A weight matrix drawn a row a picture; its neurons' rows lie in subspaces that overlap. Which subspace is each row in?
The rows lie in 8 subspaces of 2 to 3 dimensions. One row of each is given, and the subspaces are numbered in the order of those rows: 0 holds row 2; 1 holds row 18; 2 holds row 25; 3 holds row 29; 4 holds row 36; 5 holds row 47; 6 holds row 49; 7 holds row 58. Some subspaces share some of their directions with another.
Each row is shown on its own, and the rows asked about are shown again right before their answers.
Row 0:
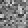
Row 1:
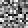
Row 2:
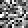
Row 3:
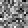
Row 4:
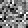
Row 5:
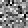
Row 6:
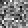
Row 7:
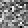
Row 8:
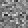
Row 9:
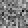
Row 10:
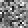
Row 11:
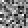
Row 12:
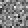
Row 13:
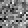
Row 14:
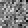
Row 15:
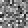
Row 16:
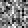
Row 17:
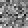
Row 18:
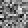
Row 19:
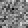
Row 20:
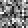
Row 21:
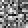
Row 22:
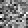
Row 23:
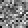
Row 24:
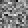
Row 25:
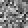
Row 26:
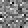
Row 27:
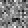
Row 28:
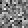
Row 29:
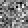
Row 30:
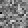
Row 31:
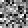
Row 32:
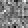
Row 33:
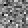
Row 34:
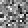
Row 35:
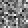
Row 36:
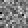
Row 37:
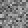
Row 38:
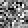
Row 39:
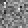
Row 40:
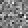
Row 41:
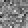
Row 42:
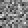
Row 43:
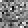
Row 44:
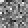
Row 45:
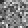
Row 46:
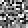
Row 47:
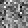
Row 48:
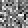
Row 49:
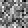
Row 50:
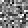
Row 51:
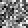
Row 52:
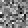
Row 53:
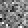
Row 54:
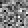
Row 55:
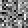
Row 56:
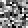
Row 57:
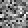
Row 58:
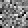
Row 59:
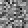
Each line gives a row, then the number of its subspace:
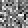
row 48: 0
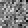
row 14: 2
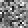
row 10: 5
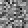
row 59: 0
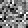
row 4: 2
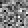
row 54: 7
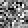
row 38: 3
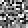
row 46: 3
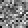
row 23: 2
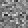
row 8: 1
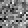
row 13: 2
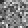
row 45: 5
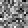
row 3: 6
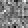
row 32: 6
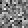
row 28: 0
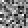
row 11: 4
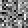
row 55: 0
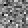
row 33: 1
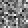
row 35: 1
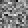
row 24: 1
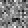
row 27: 6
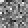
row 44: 5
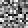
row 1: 1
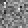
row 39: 5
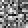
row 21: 1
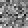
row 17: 7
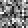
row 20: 6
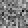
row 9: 1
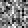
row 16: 6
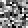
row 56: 6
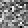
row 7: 5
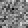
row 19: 2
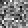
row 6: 5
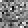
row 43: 5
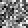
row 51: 2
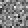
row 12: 7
